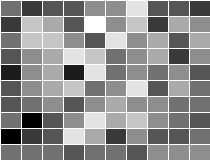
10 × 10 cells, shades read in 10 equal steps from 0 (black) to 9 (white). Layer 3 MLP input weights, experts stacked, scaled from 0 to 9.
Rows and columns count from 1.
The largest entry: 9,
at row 2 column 5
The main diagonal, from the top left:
4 7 7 8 8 5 5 5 3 5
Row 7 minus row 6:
0 -1 -1 -4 1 1 -3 2 -2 0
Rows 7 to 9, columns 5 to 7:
5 6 5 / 8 6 7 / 6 2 5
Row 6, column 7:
8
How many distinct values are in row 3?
6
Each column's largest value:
4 7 7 8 9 8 8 6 6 6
